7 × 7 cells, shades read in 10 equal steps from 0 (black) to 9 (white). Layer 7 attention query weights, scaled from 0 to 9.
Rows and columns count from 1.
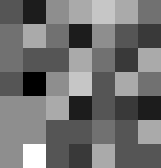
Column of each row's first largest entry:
5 2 4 4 3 7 2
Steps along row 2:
up down down up down down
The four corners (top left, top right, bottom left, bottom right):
3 4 5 3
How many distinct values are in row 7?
5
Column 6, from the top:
6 3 2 6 2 3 3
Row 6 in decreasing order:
6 5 5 4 3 3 3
